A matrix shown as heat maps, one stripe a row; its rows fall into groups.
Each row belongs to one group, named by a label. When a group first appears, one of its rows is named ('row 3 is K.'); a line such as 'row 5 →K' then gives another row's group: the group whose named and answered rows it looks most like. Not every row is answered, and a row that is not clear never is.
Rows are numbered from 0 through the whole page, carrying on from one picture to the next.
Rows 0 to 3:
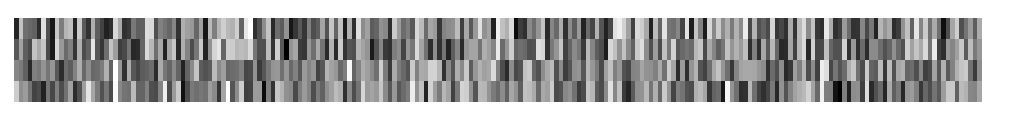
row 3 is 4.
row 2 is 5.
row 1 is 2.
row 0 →2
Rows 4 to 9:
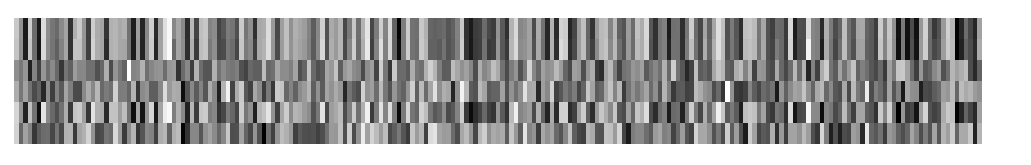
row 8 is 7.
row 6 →5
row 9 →4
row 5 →7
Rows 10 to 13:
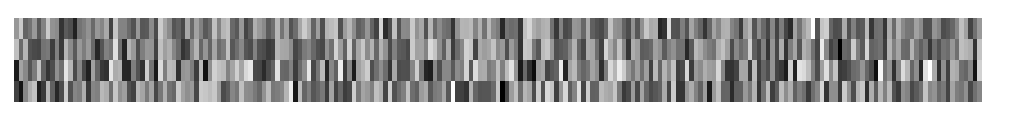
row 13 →7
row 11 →4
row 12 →2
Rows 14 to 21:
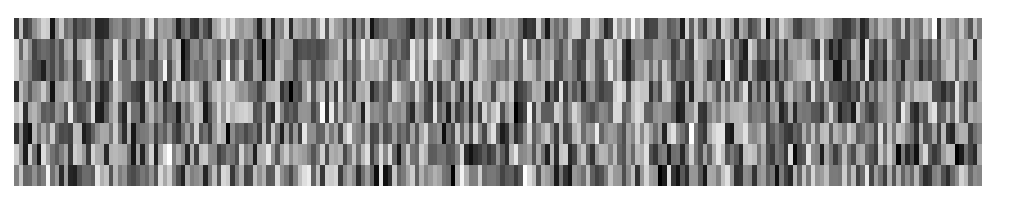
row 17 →2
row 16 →4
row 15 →4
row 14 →2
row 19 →5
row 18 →2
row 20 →7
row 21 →5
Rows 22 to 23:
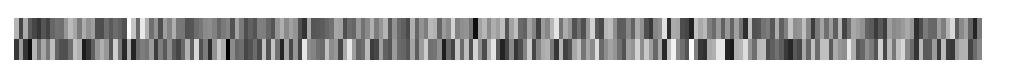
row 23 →5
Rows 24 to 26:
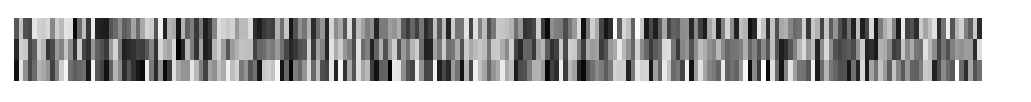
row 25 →2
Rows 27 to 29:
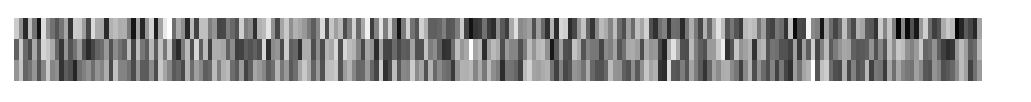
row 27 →7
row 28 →5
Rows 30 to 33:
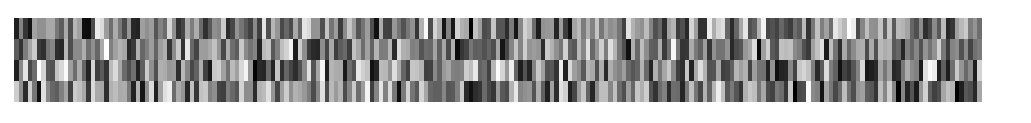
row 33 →7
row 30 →5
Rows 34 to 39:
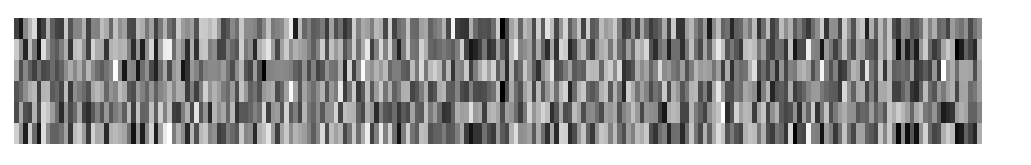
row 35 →7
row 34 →7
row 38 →5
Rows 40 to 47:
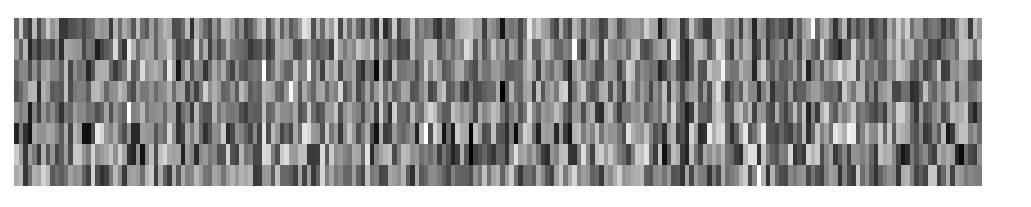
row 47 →2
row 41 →4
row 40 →5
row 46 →7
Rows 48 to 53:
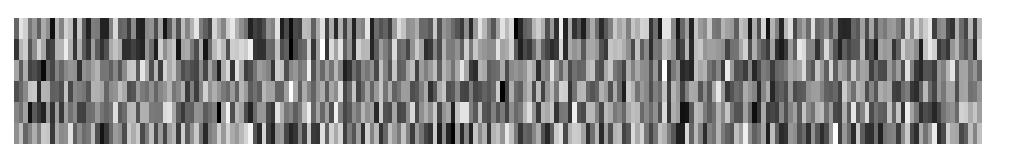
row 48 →2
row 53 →2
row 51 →7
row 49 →2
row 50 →4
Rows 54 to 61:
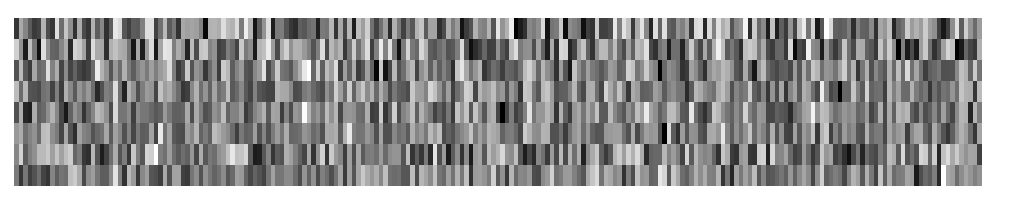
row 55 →7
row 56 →5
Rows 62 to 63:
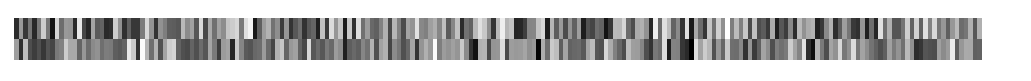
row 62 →2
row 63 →4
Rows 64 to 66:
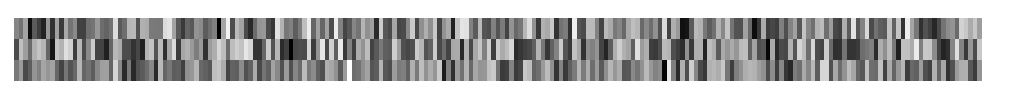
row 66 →5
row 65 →2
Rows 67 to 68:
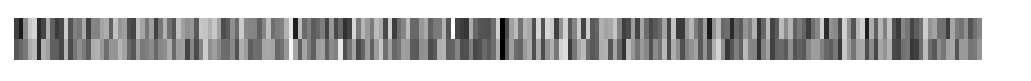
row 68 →7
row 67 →7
